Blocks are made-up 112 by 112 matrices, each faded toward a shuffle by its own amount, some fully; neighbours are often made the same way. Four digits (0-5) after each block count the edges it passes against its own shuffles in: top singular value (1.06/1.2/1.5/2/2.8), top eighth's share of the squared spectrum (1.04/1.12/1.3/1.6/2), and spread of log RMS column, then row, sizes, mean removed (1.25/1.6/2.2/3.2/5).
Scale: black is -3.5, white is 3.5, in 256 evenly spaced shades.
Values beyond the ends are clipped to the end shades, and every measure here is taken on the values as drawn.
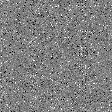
1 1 2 0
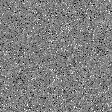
0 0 0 0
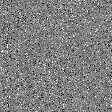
1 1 2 0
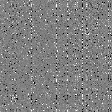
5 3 3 2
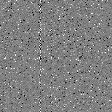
4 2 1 0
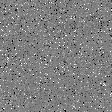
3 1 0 0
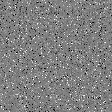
3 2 1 0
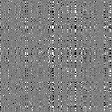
5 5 4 3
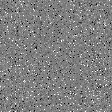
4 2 2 1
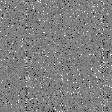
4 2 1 0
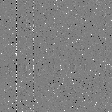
4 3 1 0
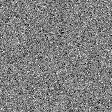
0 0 0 0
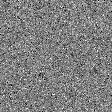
0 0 0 0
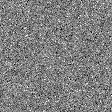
0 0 0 0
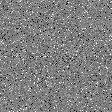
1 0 0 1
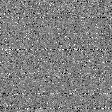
2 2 0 3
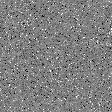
0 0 0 0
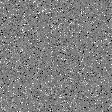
1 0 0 0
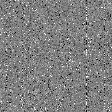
2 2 2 0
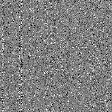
2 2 3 0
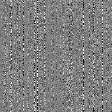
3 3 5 0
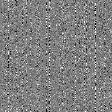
2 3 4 0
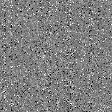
1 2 2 0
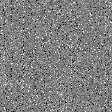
1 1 2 0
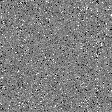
1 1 1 0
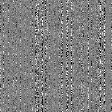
2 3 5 0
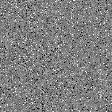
1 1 2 0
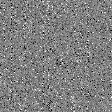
1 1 2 0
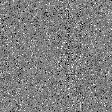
1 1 2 0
